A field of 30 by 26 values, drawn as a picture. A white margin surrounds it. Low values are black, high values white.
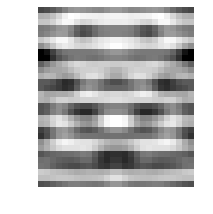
Mirror symmetry: left to right. Average level on the scale: 60%. Stripes: horizontal, repeating 7 times.
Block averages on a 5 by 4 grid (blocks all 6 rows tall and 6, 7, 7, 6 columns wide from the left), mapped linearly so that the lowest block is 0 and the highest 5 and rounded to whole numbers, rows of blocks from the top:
4 4 4 4 | 1 5 5 1 | 0 2 2 0 | 4 4 4 4 | 1 0 0 1
